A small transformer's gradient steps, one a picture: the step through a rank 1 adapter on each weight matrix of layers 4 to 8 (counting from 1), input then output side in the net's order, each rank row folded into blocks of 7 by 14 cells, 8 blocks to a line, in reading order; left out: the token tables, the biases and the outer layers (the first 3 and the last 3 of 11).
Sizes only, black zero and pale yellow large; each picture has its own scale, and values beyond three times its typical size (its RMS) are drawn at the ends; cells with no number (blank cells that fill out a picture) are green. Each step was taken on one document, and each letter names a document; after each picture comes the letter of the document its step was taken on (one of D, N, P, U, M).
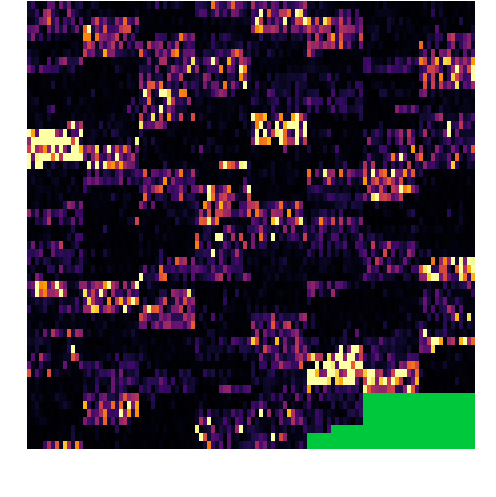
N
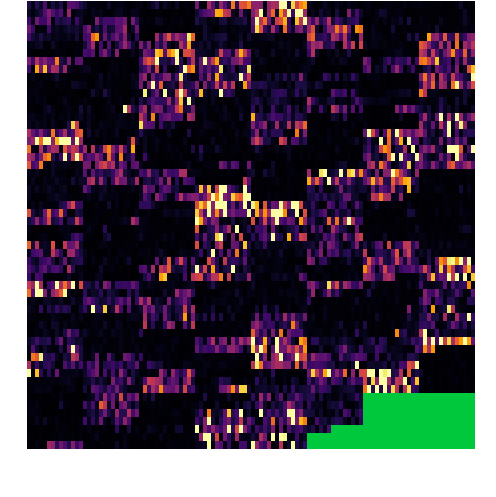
N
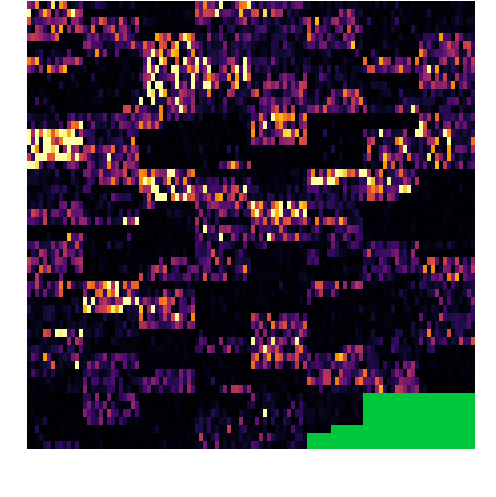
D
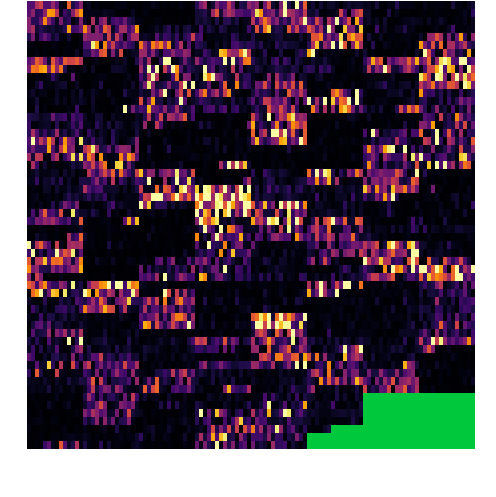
D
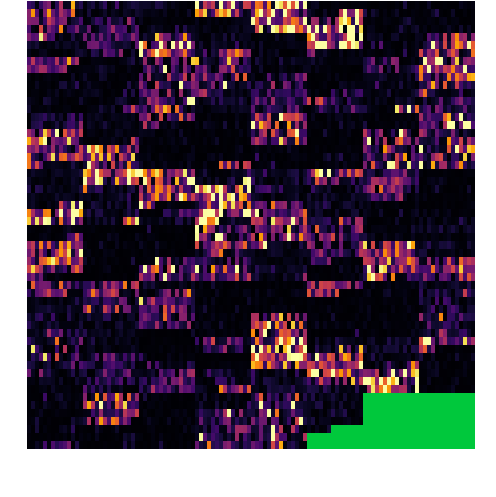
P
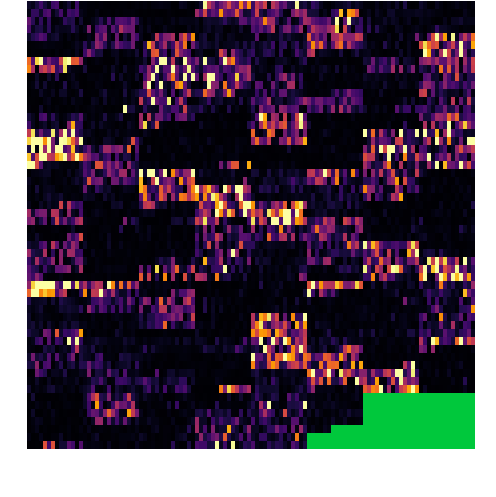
D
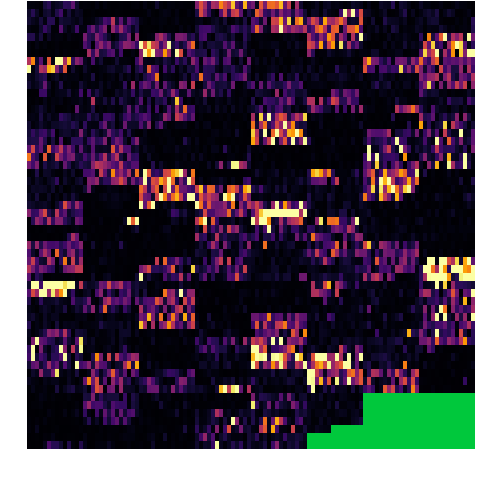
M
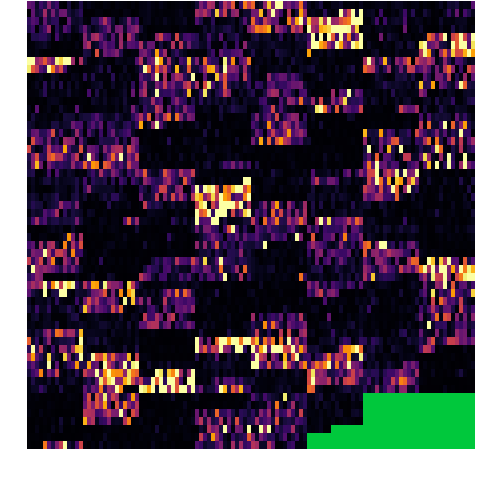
M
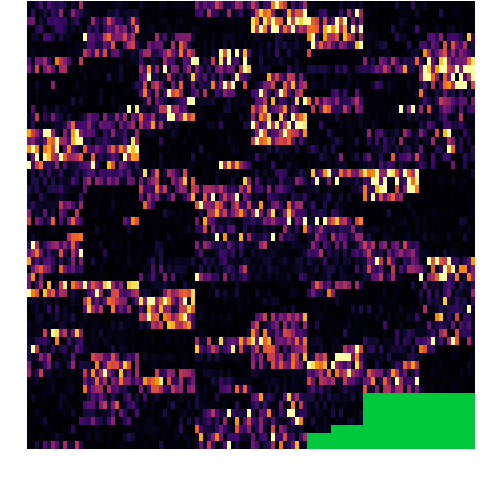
P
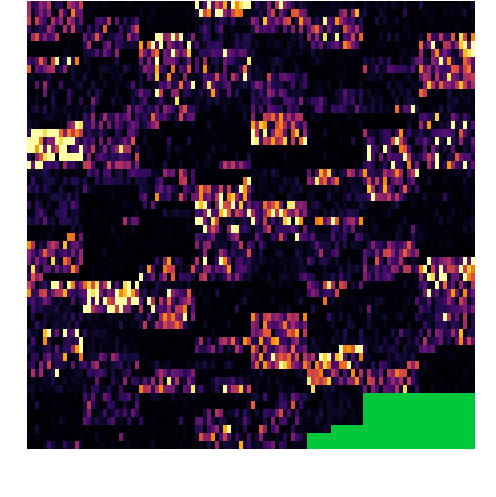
M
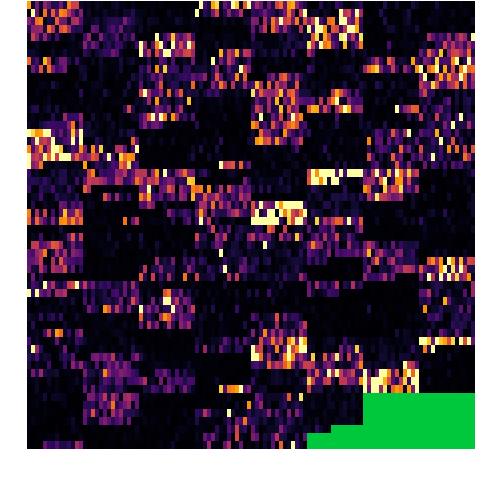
P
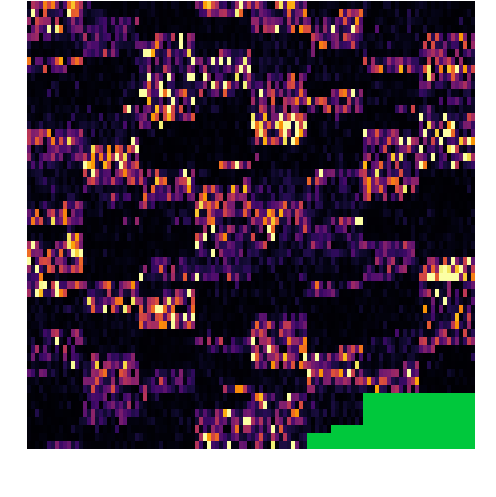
P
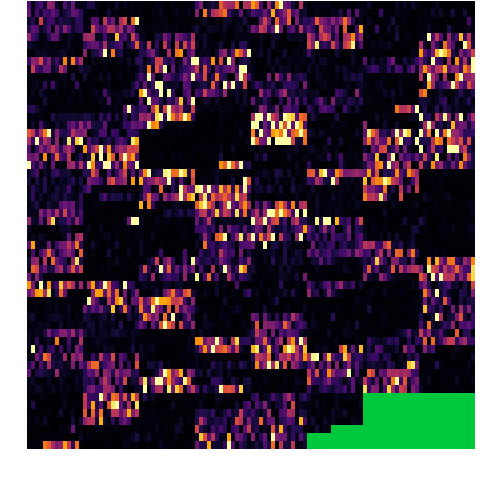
P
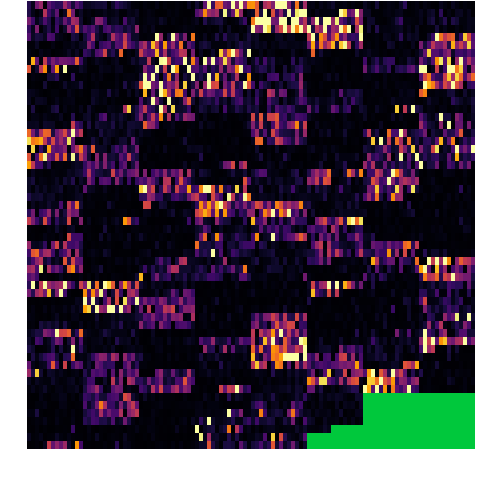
N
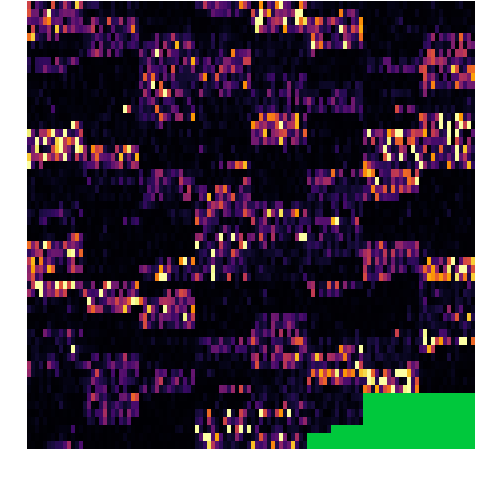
N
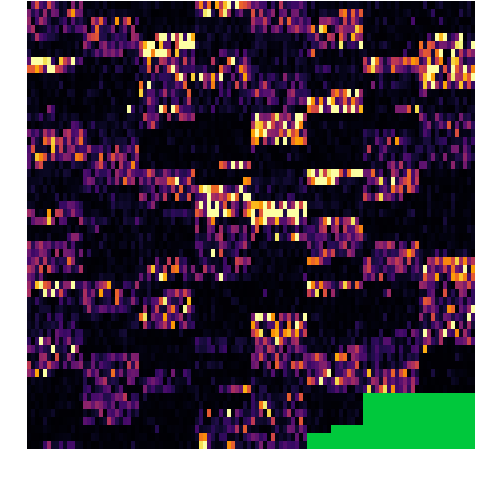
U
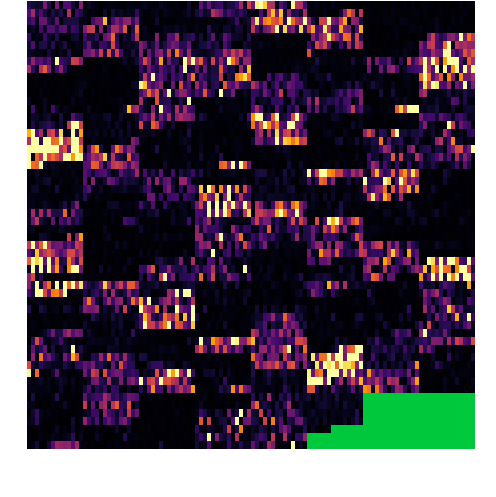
N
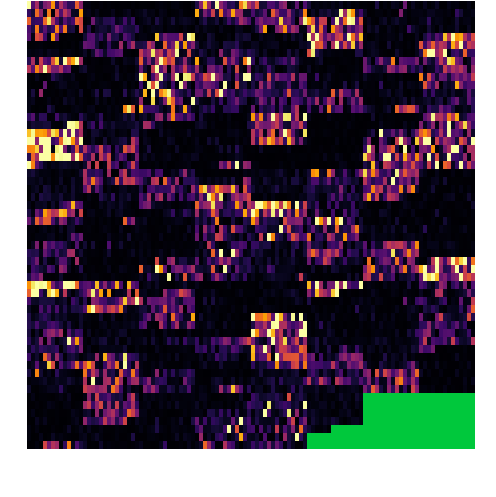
D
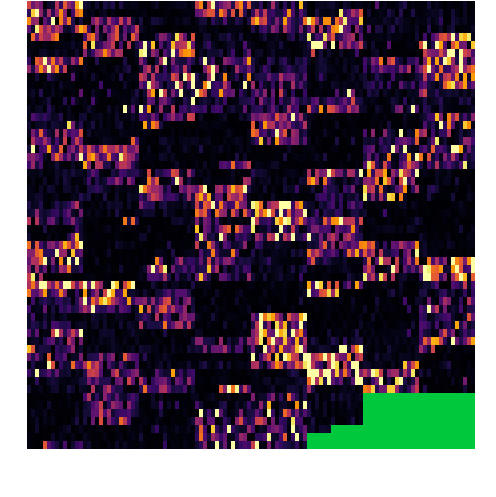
D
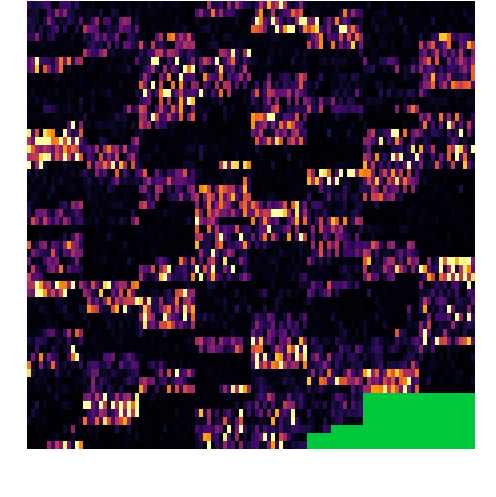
N
